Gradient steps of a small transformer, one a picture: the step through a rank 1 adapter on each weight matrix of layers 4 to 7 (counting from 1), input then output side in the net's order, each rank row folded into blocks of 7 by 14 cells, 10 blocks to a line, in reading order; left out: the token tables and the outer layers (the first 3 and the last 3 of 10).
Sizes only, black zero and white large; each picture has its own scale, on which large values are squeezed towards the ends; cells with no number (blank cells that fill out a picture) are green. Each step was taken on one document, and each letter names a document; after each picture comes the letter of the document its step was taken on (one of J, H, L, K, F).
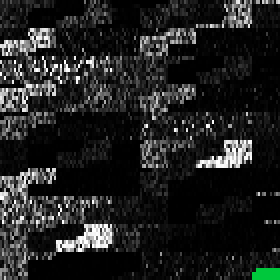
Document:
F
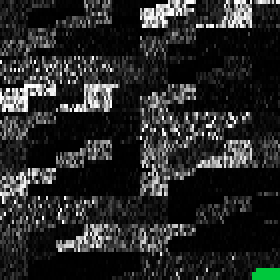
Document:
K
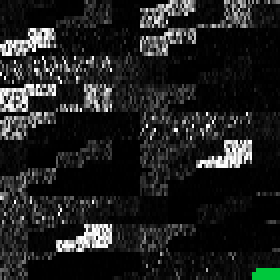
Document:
F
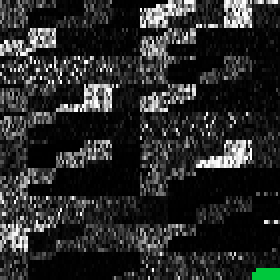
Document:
K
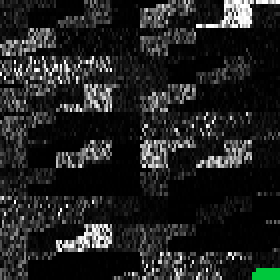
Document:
F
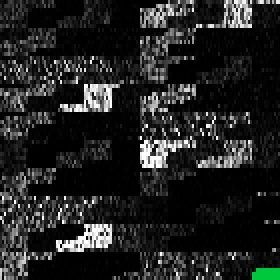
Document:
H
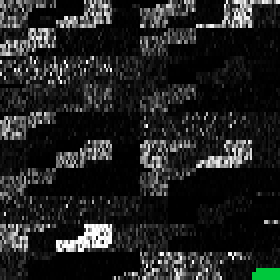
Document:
F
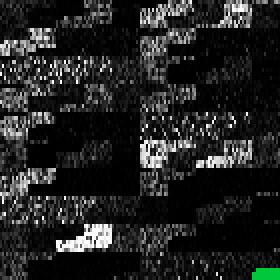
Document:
K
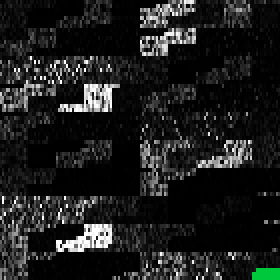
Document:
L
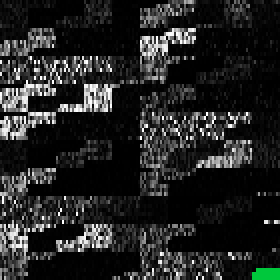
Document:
L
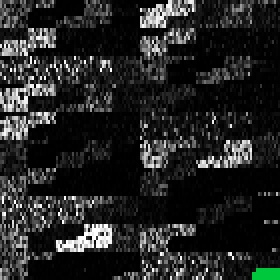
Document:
K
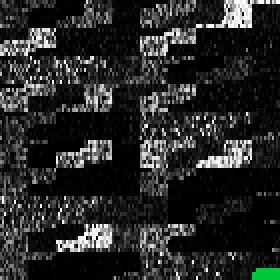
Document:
H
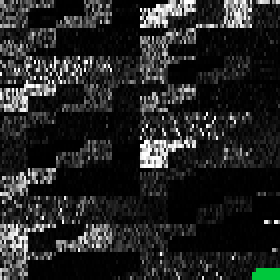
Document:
H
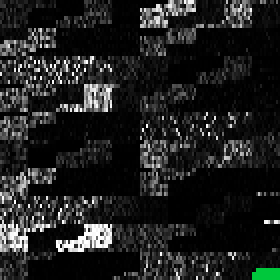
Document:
H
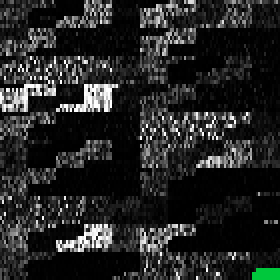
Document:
K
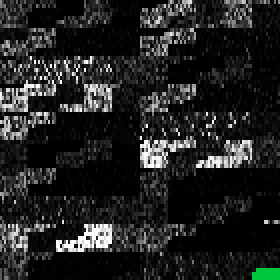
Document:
H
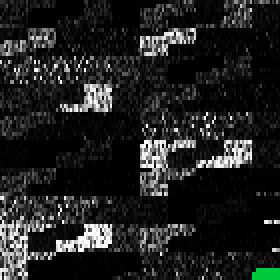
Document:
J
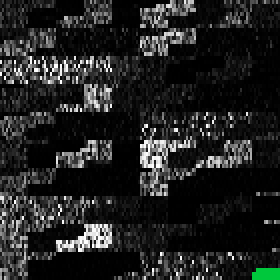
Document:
J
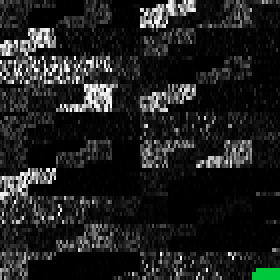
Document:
F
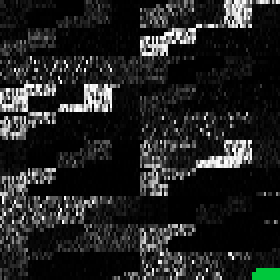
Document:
L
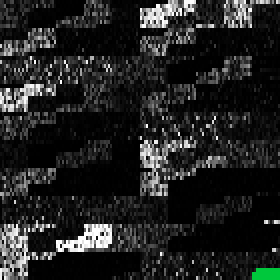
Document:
H
